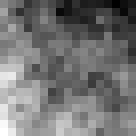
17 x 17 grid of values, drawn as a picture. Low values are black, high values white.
No lone cell stands out from its neighbours. The halves do not mirror each other. The bottom left is the ninth with the highest average. The ninth with the lowest average is the top right. There are no regular stripes. There is an overall slope up to the bottom left.
